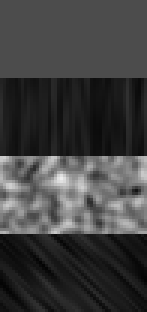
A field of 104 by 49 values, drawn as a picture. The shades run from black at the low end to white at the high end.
It is made of 4 by 1 panels. Panel 1,1: low, flat. Panel 2,1: very low, streaked downward, faint in contrast. Panel 3,1: middling, blotchy, strong in contrast. Panel 4,1: very low, slanting down to the right, faint in contrast.
